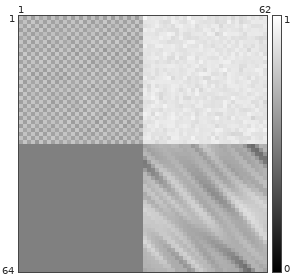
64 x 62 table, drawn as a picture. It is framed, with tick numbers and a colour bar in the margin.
The table splits into 2 rows of 2 panels. Panel 1,1: high, checkered. Panel 1,2: very high, fine-grained, faint in contrast. Panel 2,1: middling, flat. Panel 2,2: high, slanting down to the right.
